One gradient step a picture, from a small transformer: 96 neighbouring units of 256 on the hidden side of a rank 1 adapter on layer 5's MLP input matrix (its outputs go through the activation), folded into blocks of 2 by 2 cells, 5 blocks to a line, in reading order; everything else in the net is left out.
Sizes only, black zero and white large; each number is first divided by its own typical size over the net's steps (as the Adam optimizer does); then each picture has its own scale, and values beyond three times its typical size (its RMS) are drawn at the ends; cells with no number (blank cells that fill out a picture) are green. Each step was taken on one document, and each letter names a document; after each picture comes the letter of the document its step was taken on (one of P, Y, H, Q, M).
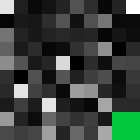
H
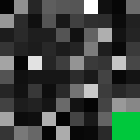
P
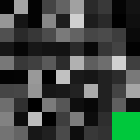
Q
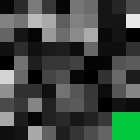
Q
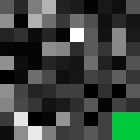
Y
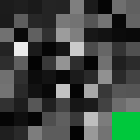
Q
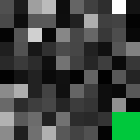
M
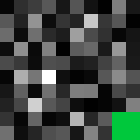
M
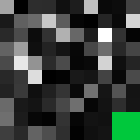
Q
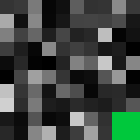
M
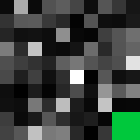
P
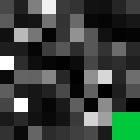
Y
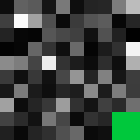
P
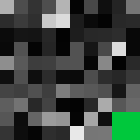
H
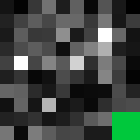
Q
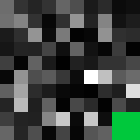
Y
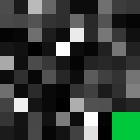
Y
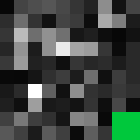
M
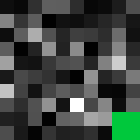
Y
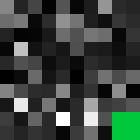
Y
